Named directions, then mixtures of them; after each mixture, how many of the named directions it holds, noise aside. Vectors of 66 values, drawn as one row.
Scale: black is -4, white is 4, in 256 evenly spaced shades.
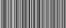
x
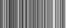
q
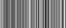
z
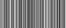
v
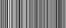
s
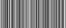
two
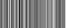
three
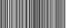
three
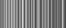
three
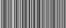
one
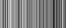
two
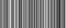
two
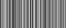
one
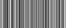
three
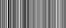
one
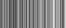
one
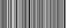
two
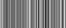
one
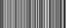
one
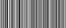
two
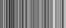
two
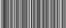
two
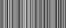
three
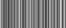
three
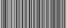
two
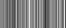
three
